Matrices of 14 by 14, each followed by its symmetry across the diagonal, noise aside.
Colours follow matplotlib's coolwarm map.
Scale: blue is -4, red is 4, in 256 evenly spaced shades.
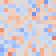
neither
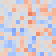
antisymmetric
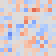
antisymmetric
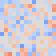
symmetric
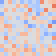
neither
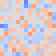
symmetric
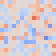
neither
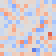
antisymmetric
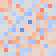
symmetric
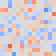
antisymmetric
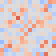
symmetric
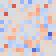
symmetric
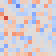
antisymmetric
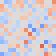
antisymmetric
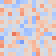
neither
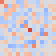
symmetric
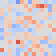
neither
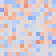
neither
